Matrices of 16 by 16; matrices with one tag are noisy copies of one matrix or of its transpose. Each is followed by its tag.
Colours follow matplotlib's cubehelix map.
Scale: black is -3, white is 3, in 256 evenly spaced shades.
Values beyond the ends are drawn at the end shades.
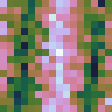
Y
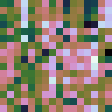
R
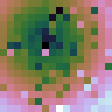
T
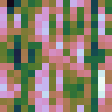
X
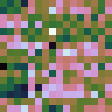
R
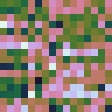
R
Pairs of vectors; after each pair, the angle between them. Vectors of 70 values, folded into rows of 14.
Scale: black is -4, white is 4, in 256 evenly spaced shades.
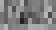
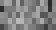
partly opposed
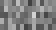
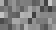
partly opposed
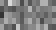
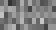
nearly opposite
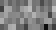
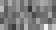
nearly opposite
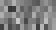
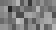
partly aligned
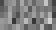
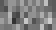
nearly parallel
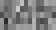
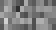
nearly opposite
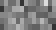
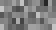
nearly opposite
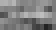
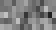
partly opposed
